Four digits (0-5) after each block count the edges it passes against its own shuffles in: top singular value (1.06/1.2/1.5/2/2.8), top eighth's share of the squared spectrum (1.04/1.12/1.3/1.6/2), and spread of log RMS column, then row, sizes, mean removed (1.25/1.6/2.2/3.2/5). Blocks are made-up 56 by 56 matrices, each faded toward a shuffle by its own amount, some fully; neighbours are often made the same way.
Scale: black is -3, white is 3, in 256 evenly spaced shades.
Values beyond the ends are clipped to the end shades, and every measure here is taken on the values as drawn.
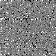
3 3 1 2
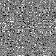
3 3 1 2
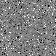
0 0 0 0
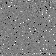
1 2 0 0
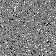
0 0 0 0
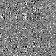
3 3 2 1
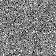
0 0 0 0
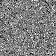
0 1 0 0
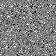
1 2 0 2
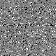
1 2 0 2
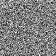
2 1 0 0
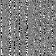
2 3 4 0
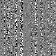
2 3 4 0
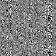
2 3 3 0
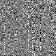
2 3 3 0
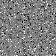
1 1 1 0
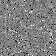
1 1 0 0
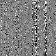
2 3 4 0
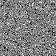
2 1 0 0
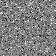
0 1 0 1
